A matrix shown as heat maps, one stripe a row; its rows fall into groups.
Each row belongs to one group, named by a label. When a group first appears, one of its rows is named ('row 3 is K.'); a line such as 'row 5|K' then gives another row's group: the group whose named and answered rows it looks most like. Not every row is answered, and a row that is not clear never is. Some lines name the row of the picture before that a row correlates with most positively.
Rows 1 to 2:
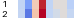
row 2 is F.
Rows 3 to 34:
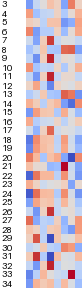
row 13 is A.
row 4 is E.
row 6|E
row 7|F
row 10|E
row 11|F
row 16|E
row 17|F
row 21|A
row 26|F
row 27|E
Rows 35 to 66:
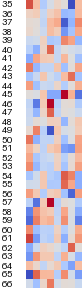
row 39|A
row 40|F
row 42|E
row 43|A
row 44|E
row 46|F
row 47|F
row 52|E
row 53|E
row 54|A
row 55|A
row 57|F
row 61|E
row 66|F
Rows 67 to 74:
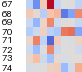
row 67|F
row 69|F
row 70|A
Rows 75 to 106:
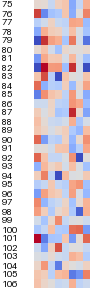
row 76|E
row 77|A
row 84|E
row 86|A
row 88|A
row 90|E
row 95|A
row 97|E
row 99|F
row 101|E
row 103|A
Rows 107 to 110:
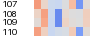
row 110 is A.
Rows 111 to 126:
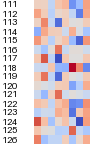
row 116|F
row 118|A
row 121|F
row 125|A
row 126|E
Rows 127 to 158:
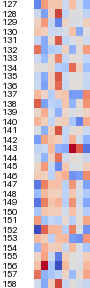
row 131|F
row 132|E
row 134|A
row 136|F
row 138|E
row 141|F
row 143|A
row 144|F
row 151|E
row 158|F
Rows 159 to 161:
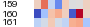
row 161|A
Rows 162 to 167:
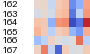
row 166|A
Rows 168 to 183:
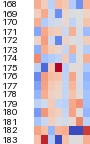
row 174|E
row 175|F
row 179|A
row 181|A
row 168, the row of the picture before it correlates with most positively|165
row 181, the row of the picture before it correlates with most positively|166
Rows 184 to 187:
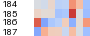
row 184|A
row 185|A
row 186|E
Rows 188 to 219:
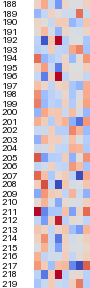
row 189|A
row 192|F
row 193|A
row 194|E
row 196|F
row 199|E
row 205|E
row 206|A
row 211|E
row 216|E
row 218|F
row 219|A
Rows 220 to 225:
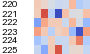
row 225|F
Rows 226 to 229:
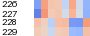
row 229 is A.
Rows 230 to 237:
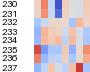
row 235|E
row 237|A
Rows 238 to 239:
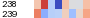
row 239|E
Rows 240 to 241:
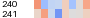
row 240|E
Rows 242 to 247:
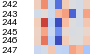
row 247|A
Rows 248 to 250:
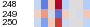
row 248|F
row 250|F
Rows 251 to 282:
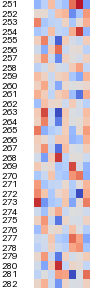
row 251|A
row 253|E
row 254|A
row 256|F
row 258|A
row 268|F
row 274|F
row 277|A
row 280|F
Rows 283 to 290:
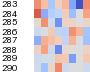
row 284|E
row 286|A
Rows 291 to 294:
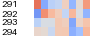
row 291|E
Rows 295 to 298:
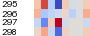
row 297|F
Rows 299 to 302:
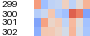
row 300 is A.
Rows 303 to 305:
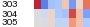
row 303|E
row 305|A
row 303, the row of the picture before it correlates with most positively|299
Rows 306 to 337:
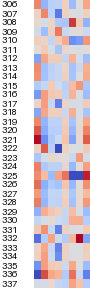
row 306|E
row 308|A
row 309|F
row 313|E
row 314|E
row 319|E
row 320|E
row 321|E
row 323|A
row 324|E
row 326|E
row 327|E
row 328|E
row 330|A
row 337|A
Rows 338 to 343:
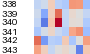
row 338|A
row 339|F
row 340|F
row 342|E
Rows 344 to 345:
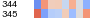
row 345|E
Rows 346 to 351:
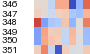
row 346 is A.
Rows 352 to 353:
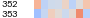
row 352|E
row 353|A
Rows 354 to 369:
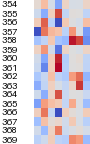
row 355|F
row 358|A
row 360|F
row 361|F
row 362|A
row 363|A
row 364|F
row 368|F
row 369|A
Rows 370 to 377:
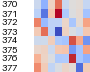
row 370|F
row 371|F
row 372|E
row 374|A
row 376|A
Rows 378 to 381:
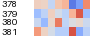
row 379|A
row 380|F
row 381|A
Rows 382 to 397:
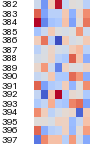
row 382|F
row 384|E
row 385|A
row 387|A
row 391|E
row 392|F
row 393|A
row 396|E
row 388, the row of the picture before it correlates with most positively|379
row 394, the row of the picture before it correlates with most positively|381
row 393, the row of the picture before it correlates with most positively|379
